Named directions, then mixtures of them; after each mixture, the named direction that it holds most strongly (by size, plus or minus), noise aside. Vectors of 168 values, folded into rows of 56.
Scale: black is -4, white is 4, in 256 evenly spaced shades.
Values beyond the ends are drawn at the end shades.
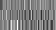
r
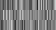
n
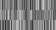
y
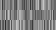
y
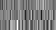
r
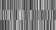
y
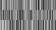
y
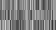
y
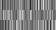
y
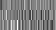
r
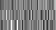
r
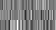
r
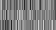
y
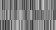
y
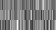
y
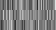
n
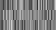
n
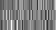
n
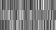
y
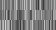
y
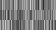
y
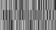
n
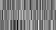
r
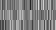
y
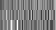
r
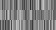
y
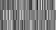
n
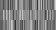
n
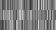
n
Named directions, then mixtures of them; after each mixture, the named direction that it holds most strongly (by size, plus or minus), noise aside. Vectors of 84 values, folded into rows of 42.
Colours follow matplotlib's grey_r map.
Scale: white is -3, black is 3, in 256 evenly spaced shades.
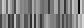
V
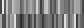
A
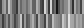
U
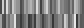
A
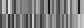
V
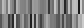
V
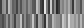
U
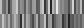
U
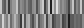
U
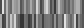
A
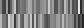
V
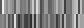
V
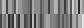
V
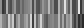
V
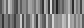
U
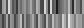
U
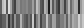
V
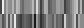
A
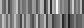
U
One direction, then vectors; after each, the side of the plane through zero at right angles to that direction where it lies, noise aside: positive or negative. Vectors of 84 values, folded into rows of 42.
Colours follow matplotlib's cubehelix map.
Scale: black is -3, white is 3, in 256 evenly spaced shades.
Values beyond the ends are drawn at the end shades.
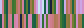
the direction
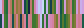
positive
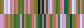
negative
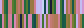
positive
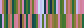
positive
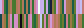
positive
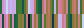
negative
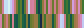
negative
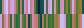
negative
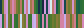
negative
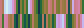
negative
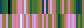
negative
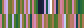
negative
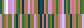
negative
